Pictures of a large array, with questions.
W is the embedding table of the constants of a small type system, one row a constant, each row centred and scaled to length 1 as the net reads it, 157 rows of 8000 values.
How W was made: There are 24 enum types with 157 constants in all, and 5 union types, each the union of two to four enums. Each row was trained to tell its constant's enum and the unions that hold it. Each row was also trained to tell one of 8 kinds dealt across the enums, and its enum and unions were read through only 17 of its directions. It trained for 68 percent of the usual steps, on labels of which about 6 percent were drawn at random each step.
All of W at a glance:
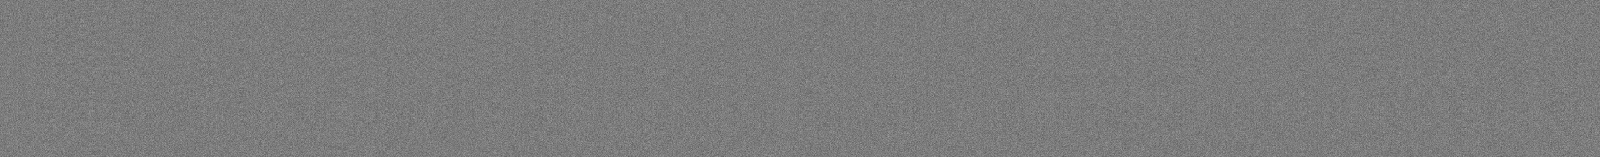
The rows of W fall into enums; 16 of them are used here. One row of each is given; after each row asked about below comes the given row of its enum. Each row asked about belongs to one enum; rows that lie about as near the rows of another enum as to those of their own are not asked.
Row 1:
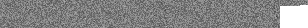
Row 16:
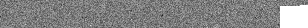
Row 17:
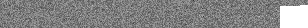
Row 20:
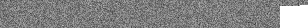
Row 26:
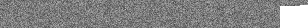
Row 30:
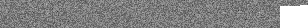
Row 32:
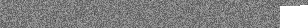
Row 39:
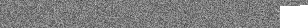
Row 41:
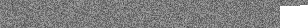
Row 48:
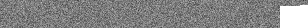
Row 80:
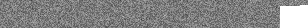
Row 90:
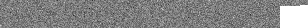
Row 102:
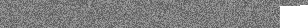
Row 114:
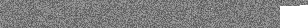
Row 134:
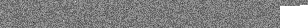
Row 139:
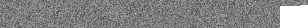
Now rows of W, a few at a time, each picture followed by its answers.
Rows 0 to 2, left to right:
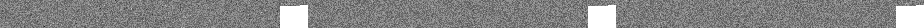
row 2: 90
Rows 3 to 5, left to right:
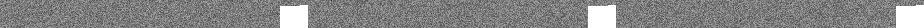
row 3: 39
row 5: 16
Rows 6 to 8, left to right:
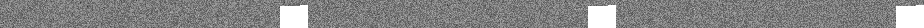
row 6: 90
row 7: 102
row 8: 20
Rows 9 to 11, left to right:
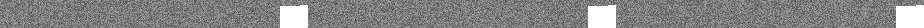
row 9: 139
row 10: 41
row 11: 102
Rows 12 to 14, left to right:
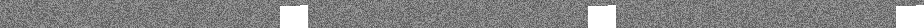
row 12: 90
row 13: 114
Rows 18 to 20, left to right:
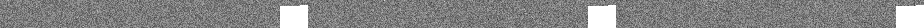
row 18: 1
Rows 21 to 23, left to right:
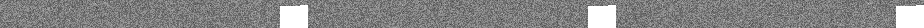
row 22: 41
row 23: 30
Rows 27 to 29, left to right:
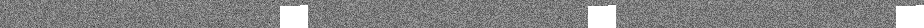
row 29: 114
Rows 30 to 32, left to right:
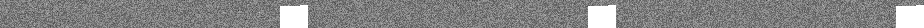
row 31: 26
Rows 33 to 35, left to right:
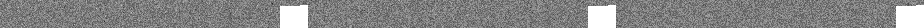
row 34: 26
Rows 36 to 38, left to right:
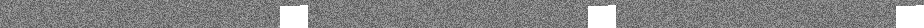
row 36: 80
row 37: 102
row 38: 1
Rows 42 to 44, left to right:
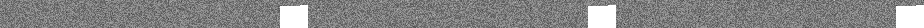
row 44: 41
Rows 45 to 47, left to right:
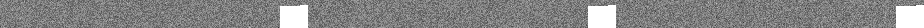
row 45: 20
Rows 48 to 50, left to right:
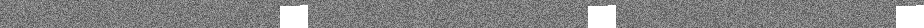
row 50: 102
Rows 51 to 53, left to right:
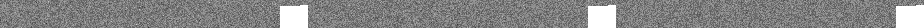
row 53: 139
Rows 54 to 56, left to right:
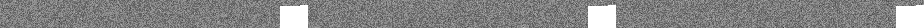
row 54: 139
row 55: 16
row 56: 17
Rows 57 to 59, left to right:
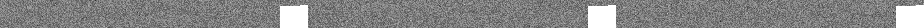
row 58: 48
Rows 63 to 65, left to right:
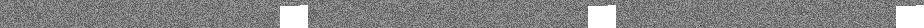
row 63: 39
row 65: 48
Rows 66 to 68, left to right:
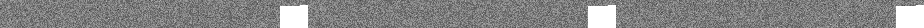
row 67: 80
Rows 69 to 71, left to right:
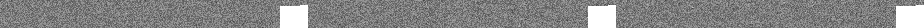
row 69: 20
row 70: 30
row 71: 102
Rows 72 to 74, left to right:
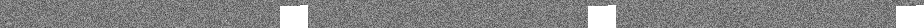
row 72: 41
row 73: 39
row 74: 90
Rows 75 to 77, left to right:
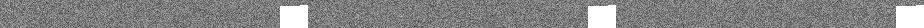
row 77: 16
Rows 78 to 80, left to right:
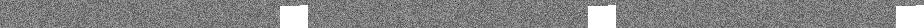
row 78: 17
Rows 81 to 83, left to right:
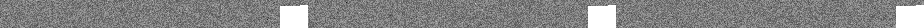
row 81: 30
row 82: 17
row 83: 1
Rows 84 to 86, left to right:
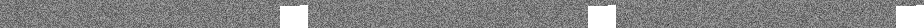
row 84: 48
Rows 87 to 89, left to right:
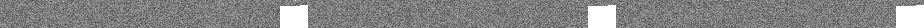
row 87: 90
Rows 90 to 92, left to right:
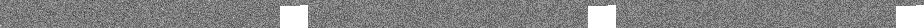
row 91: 39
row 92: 102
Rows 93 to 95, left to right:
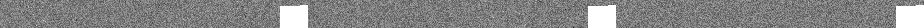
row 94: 139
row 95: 80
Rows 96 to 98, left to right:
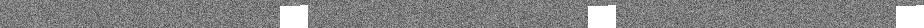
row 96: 32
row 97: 134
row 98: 139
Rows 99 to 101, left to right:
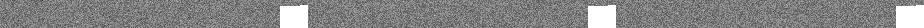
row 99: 90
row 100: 114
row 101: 48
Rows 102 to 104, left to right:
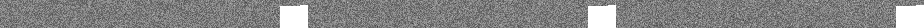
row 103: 1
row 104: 16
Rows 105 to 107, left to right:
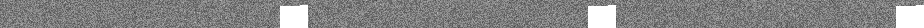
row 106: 17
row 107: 16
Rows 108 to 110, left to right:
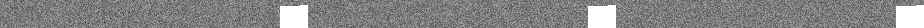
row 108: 39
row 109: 114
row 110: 41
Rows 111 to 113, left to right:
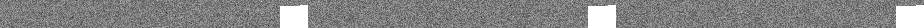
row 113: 32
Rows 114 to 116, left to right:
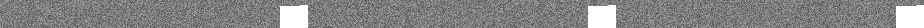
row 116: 17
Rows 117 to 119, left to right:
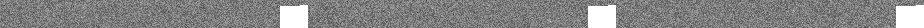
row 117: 114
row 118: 48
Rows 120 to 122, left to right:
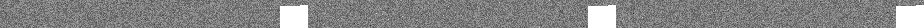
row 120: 30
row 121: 41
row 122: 139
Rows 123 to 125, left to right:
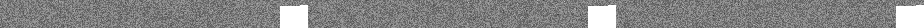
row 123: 17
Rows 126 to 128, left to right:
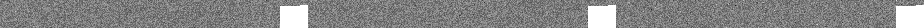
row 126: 80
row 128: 20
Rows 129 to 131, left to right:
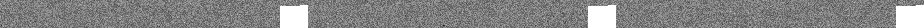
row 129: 114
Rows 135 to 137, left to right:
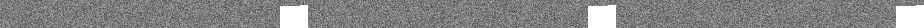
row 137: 20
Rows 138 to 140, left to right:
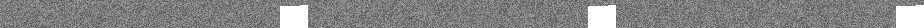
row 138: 114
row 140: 16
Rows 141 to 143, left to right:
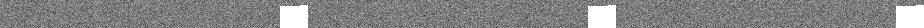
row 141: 90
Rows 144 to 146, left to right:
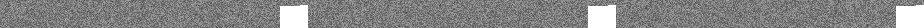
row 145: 80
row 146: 39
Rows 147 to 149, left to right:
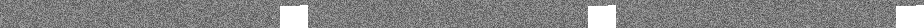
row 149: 80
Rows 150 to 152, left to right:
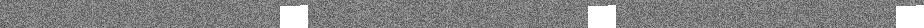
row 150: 1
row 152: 48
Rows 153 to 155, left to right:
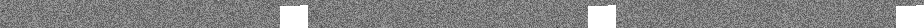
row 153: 32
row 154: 39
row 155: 41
